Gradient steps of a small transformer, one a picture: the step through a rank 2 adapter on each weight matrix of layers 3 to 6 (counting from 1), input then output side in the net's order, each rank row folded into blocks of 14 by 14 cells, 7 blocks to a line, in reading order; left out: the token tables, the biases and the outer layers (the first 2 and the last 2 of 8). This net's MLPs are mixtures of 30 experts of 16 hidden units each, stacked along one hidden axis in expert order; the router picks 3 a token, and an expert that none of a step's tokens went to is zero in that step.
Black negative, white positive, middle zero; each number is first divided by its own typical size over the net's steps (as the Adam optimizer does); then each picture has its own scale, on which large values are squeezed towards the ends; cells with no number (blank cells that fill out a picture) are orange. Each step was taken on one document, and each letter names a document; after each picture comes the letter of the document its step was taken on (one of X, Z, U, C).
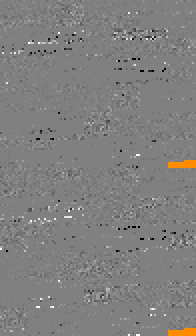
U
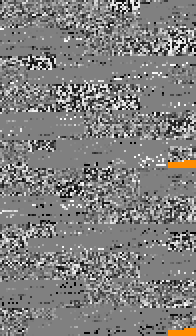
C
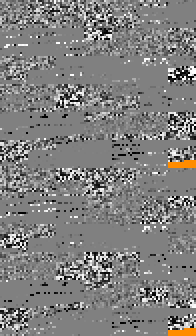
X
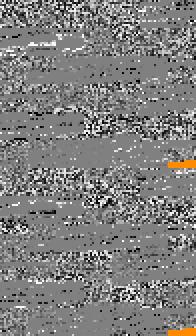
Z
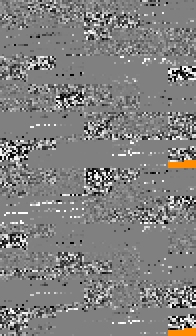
X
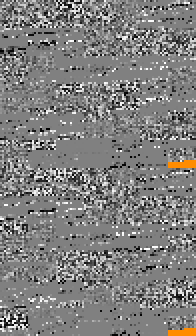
Z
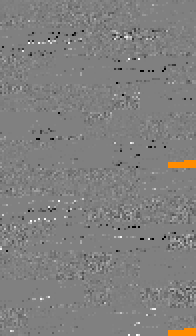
U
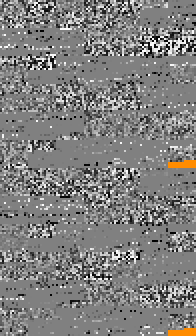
C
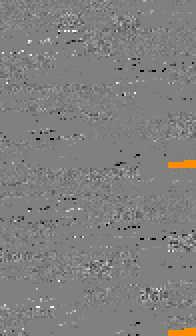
U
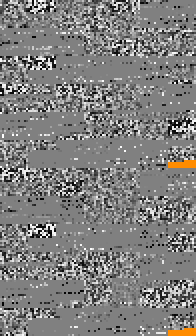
C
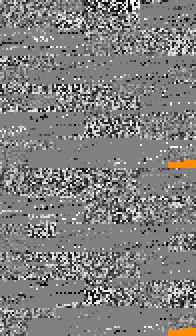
C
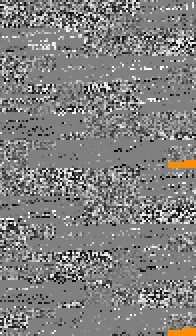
Z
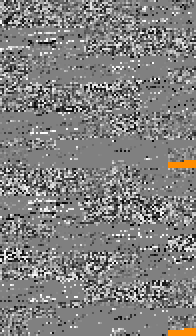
Z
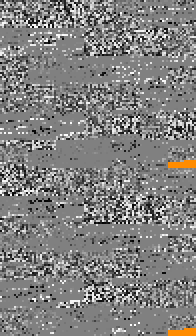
Z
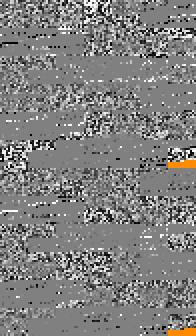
C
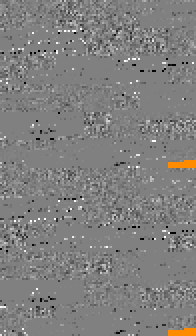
U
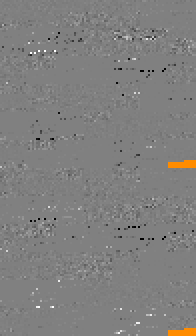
U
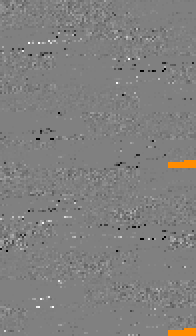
U
